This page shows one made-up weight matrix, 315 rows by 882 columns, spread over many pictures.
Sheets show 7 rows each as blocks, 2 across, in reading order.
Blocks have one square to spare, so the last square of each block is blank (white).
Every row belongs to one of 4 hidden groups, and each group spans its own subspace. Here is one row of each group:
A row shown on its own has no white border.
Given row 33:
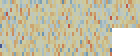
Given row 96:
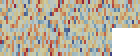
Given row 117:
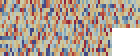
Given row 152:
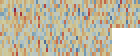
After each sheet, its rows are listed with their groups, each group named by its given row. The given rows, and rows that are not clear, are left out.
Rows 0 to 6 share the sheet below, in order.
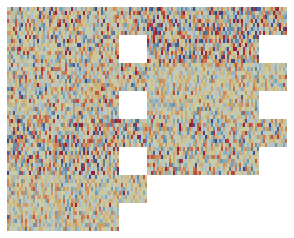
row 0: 117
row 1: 33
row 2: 152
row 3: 117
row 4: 33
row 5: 117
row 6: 96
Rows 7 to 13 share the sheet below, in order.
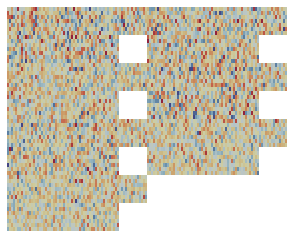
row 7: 96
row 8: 33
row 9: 33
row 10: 117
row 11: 33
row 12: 96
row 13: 33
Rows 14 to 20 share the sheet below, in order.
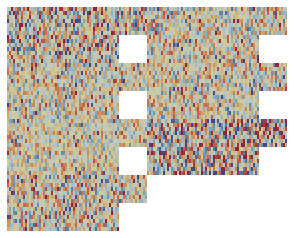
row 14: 117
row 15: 33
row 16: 96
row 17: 96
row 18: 33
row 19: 152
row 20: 96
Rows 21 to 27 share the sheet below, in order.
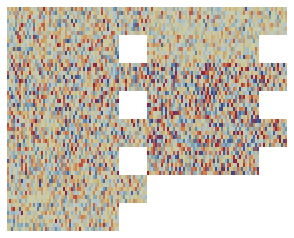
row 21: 117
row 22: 117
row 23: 117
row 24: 96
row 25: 96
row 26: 33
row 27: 117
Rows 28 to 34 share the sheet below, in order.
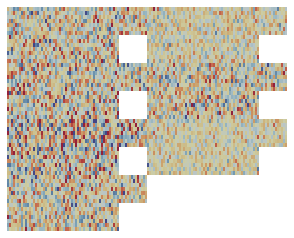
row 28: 33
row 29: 33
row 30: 33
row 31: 152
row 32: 117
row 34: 96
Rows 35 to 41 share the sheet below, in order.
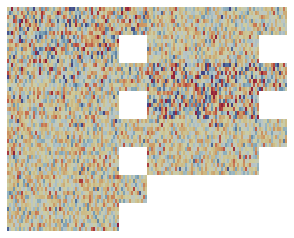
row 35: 152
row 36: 96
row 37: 117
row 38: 96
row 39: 33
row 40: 33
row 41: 33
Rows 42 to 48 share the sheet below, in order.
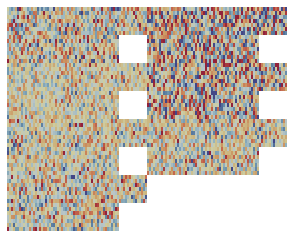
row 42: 33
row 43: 152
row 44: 96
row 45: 96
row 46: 33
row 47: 152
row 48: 152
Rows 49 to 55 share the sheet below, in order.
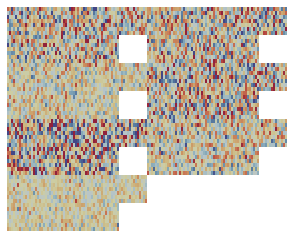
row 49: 117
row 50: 152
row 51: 96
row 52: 152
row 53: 117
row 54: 152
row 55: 33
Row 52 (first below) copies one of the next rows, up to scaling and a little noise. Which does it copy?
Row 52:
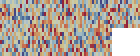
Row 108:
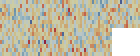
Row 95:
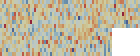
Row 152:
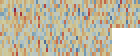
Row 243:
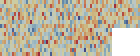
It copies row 108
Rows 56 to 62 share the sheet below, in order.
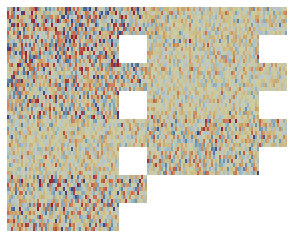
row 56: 96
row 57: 33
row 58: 33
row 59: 117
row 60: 117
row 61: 96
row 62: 117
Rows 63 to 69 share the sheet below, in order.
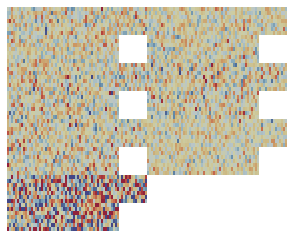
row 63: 152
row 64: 117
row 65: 96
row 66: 117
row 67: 33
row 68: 152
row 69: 152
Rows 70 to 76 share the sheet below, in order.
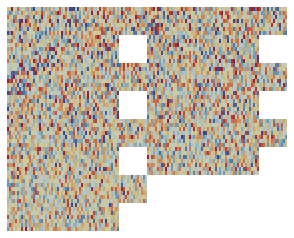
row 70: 152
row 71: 33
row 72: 33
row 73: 33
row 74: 117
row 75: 117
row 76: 96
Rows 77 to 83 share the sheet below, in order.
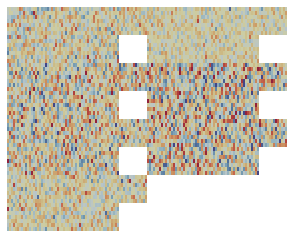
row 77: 33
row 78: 96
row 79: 96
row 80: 117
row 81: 96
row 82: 96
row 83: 152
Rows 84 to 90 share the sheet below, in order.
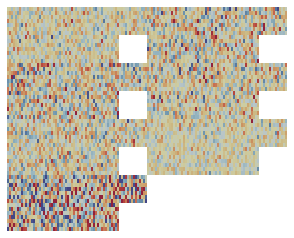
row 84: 117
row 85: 96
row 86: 33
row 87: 117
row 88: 152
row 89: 117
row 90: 96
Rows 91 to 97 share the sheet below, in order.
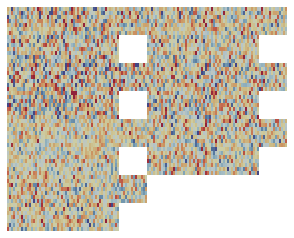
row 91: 117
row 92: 117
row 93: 96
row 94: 96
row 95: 152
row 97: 96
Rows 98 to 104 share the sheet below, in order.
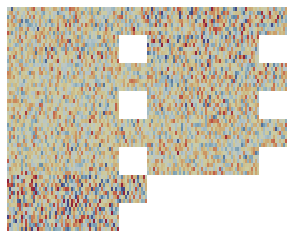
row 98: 152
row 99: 117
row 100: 117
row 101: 152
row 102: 96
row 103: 152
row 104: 96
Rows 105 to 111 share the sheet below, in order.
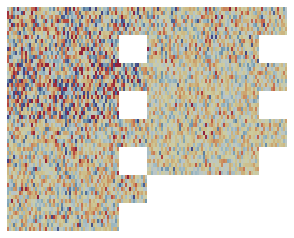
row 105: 96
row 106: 96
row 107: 33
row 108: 152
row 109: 96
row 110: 117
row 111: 152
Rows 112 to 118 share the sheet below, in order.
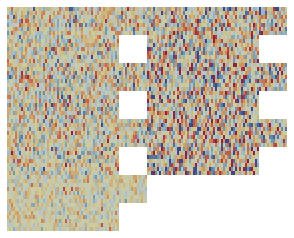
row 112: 152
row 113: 96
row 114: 152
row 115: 117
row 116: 117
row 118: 117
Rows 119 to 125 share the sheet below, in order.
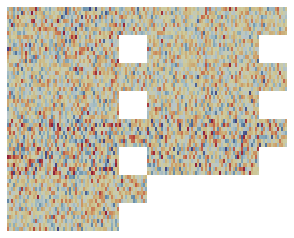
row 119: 96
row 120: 96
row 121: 33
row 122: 96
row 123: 117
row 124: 117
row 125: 152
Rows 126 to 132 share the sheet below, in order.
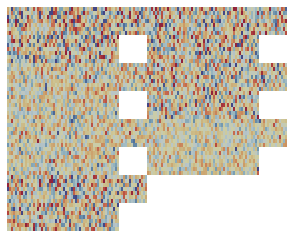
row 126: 117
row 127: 117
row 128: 152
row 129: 96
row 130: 152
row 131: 33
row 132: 117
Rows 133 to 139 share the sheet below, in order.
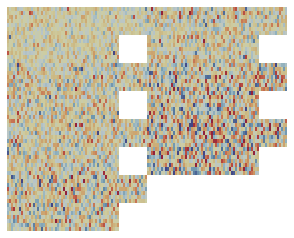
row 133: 33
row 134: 117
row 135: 33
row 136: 96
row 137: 33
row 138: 117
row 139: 117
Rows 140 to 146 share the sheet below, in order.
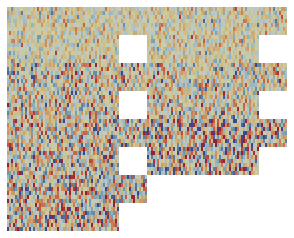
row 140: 117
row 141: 117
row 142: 96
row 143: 33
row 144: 33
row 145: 117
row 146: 152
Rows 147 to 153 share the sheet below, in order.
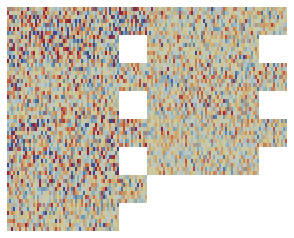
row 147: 96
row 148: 117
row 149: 33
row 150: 152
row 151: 33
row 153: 117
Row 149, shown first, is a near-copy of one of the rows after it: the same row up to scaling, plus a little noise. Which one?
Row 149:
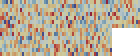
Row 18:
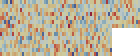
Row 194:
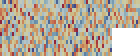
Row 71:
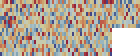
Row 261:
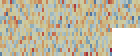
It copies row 18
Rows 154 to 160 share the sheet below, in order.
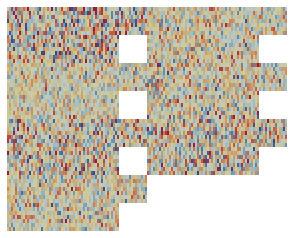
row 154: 117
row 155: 152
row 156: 152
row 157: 33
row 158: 33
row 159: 152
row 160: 117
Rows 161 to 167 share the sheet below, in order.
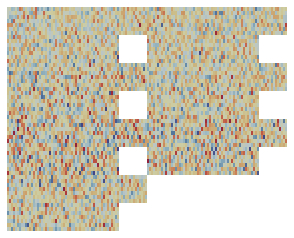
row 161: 33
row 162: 33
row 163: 96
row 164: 96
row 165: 33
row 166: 96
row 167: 117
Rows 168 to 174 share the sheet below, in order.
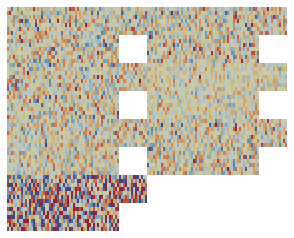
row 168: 152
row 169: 33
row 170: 33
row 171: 117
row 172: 152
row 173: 33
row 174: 96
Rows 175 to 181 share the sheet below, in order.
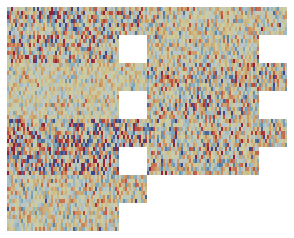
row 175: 117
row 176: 33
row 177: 152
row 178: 152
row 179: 33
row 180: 96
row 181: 152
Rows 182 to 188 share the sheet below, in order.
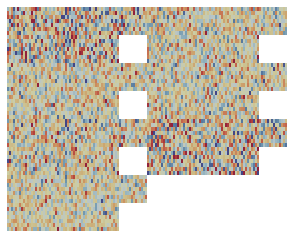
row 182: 96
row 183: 33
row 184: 152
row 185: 96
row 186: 96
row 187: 33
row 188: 152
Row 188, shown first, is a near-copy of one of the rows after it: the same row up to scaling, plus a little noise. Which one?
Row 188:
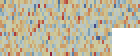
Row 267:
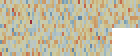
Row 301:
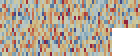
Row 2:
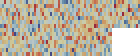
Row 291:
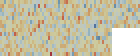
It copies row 291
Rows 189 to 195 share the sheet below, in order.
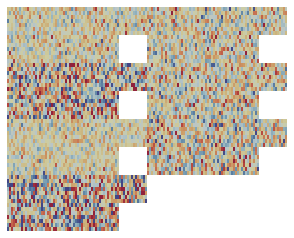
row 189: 117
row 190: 96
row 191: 152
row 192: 152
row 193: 117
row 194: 33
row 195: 96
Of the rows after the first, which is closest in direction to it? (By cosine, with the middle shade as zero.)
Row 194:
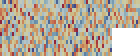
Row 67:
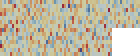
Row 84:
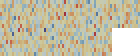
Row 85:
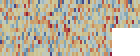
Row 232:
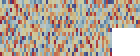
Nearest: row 232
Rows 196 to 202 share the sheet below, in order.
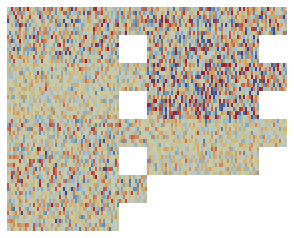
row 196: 117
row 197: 152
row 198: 152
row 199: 96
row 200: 117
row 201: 96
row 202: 117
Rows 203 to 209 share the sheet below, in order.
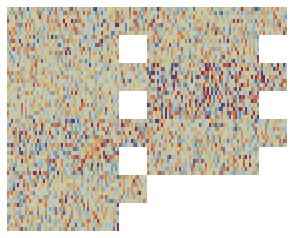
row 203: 117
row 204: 33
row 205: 96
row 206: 96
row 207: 152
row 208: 33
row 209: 33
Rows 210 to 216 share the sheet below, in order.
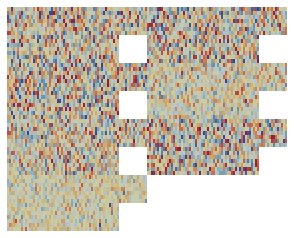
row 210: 117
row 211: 33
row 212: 117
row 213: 152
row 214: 152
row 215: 117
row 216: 96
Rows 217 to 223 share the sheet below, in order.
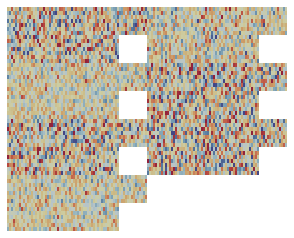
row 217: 117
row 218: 96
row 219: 152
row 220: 117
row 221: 117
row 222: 96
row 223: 152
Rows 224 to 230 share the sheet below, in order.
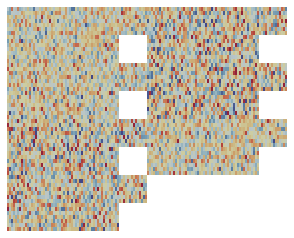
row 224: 152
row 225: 117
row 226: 96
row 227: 33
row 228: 96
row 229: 152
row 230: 33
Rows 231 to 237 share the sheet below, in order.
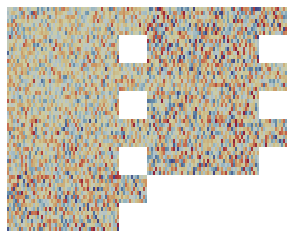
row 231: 33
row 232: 33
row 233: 117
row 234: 117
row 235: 96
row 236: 117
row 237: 33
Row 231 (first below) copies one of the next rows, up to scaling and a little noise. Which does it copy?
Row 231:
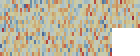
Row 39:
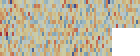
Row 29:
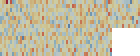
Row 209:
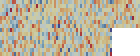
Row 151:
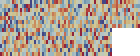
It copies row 151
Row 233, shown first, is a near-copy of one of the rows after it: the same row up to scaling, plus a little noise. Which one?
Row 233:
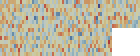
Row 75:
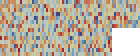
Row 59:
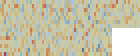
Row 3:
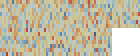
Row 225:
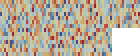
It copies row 75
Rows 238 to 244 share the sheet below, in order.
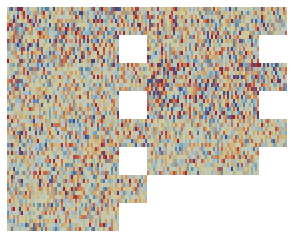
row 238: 33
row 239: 96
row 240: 33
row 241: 33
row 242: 152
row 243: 152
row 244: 117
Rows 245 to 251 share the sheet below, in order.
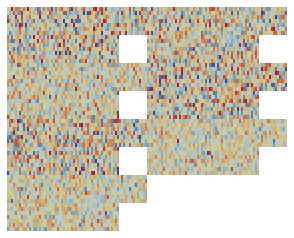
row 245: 117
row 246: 152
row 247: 33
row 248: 152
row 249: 33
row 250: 152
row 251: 152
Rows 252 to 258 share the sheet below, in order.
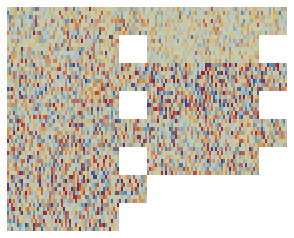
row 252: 96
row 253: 117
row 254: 152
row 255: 96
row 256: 33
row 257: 96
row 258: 117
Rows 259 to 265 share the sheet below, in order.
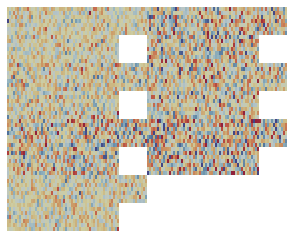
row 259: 117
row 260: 96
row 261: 33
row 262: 117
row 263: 152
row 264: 33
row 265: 96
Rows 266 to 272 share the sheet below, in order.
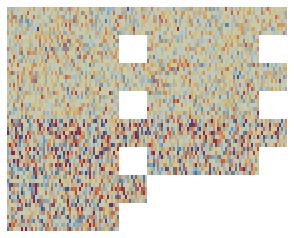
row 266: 152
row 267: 152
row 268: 96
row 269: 33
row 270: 117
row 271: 117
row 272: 96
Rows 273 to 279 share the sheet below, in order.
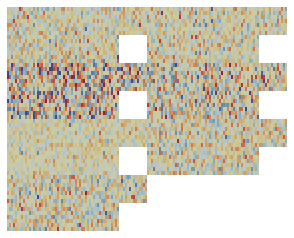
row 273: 33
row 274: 117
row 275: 117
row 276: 96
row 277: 152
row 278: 152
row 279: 152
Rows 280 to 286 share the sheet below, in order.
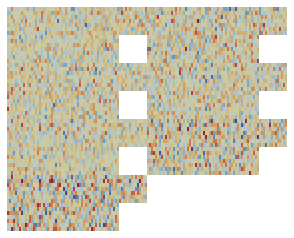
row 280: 152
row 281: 96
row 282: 33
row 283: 117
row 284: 117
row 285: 117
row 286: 117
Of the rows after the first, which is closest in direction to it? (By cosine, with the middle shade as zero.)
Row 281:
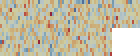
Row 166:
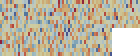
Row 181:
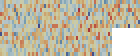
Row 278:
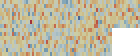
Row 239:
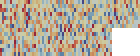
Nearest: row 239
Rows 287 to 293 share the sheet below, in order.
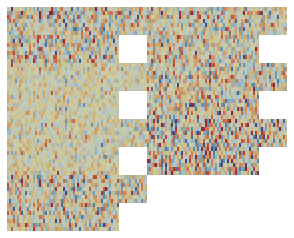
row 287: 117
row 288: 117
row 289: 117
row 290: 152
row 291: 152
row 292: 96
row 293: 117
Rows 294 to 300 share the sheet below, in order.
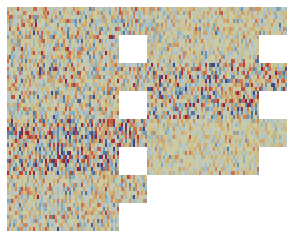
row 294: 96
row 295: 33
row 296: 117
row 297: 152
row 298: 152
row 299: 33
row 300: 152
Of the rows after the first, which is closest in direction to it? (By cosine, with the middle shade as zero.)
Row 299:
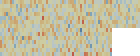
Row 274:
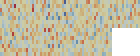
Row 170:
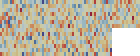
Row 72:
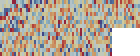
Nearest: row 274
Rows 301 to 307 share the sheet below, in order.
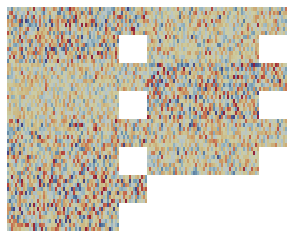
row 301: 152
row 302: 117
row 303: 152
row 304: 33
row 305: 33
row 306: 117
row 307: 117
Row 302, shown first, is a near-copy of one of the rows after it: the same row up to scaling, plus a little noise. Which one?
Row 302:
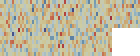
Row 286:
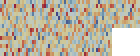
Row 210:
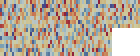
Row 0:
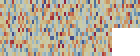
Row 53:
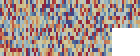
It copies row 0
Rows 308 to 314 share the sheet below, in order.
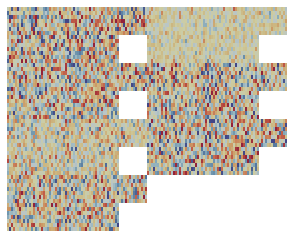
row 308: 96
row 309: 117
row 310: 152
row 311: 96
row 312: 96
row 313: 152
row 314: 117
